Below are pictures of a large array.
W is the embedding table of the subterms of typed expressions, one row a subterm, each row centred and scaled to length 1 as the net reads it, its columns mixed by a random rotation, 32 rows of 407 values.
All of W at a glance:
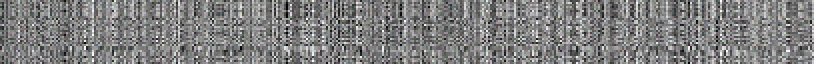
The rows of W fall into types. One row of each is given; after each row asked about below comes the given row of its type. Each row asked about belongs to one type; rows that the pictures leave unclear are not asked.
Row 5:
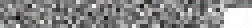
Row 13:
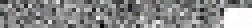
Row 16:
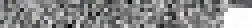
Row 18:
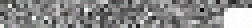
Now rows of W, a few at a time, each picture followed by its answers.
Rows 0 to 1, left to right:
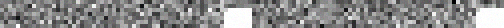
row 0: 5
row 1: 13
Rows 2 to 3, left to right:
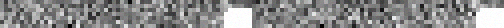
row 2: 16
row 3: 16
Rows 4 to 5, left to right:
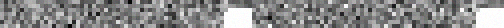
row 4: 16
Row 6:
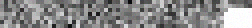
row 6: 16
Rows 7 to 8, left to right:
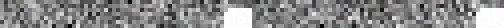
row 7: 16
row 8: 16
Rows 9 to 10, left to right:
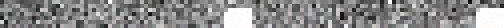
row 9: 13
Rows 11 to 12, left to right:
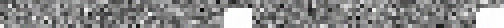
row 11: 18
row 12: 5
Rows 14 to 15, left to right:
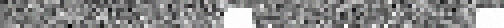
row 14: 16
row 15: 5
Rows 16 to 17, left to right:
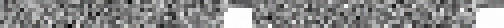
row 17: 5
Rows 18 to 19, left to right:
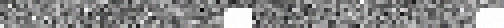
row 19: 13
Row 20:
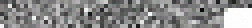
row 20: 18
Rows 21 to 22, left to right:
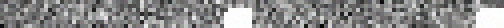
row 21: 13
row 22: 16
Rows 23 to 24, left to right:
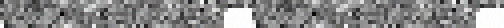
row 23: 18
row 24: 18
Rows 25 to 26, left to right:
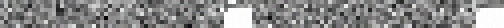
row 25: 5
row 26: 5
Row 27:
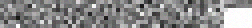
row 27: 5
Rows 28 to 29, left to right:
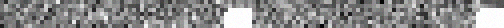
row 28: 13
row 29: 16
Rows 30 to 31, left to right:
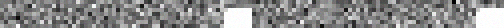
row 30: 5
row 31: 13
